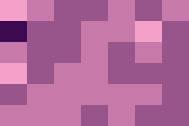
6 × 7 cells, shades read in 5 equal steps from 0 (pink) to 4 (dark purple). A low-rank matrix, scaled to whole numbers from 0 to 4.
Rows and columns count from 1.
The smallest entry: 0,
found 3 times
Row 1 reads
0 1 2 2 1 2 1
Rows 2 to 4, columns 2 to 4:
2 2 1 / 2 2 1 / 2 1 1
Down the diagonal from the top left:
0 2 2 1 1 2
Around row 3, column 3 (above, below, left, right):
2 1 2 1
